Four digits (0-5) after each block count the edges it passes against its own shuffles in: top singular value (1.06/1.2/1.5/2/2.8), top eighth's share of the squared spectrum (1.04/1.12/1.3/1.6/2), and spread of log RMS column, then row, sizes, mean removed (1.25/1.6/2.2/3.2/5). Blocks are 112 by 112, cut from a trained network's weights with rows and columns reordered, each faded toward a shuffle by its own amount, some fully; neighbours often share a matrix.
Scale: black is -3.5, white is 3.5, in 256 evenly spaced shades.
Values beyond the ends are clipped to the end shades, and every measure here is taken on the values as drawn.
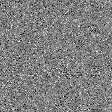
3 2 0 1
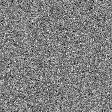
1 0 0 0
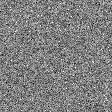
0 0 0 0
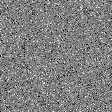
0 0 0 0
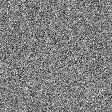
0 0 0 0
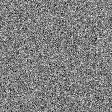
0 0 0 0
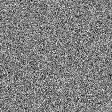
0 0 0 0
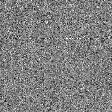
2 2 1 2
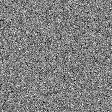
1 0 0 0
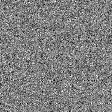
2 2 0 1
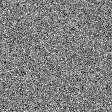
1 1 0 0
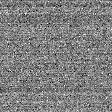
3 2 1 0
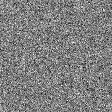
1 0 0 0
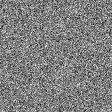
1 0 0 0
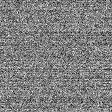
3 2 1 0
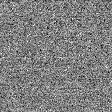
1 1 0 0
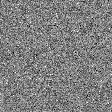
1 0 0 0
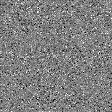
3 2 0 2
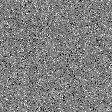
1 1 0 0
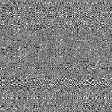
5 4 2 4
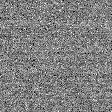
2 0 0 0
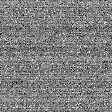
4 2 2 1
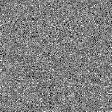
3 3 2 2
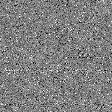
3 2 0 2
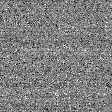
2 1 0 0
